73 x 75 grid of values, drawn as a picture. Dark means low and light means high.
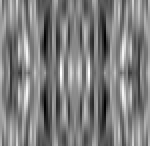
Grain: streaks running down. Histogram: bell-shaped. Mirror symmetry: left to right and top to bottom.
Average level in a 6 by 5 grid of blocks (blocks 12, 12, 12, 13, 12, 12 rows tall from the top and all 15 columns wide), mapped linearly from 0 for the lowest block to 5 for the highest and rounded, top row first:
4 1 1 1 4 | 3 0 3 0 3 | 3 1 5 1 3 | 3 1 5 1 3 | 3 0 3 0 3 | 4 1 1 1 4
